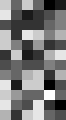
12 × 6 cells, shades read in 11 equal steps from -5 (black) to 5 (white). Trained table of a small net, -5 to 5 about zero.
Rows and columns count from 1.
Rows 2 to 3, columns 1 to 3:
4 -2 -4 / -2 -3 -3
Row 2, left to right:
4 -2 -4 -3 -2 0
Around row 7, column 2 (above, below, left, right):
3 -1 -2 -2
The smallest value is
-5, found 3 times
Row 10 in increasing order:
-1 -1 -1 1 3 5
